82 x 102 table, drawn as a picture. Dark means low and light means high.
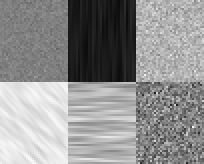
It is made of 2 by 3 panels. Panel 1,1: middling, fine-grained, faint in contrast. Panel 1,2: very low, streaked downward, faint in contrast. Panel 1,3: high, fine-grained. Panel 2,1: very high, slanting down to the right, faint in contrast. Panel 2,2: high, streaked across. Panel 2,3: middling, fine-grained, strong in contrast.
